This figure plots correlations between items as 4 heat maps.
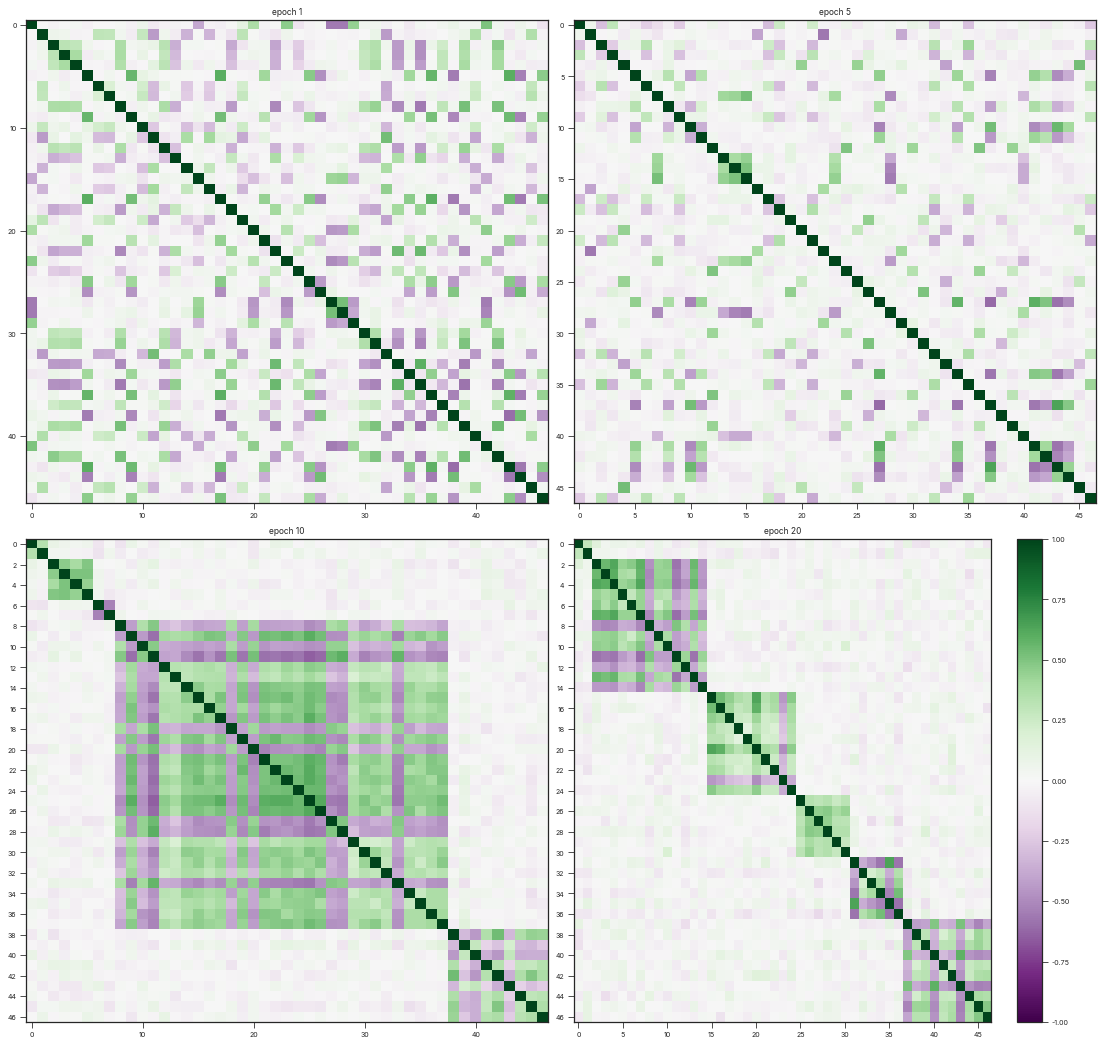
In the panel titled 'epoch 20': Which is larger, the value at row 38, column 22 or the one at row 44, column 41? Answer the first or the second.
the second
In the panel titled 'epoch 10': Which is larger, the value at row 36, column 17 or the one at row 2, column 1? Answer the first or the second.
the first
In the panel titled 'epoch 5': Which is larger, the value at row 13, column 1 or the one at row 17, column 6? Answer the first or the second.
the second
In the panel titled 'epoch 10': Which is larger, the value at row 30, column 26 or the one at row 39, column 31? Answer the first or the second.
the first
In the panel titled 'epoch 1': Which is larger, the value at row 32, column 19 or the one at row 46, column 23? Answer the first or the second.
the second
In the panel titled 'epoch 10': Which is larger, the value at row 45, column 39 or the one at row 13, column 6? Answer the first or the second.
the second
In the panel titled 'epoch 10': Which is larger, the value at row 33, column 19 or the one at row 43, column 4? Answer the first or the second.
the second
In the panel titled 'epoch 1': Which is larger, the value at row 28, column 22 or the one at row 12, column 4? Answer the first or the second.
the second
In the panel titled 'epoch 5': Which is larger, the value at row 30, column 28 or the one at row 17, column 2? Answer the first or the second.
the second
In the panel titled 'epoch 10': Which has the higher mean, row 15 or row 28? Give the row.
15
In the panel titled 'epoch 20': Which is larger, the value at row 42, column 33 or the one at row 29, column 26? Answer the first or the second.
the second
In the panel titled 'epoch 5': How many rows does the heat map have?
47
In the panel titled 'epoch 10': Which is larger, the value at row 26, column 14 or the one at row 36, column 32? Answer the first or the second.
the first
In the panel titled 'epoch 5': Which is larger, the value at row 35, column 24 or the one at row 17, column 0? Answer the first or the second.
the first
